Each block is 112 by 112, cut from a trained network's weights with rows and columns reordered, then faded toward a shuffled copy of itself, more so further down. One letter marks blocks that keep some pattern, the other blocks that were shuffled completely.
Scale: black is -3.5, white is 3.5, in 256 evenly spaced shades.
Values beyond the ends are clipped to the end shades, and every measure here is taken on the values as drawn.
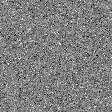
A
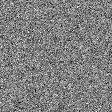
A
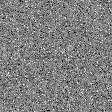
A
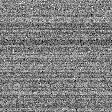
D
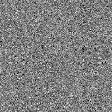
D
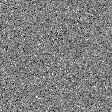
A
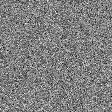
A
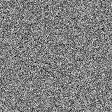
A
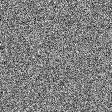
A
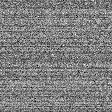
D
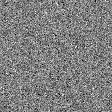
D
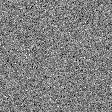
A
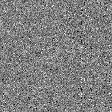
D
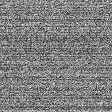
D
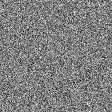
A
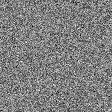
A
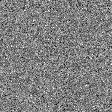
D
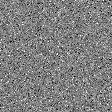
A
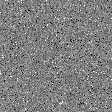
D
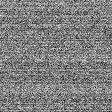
D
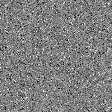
D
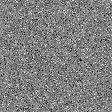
A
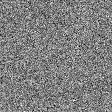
A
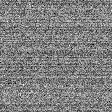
D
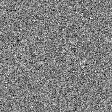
D
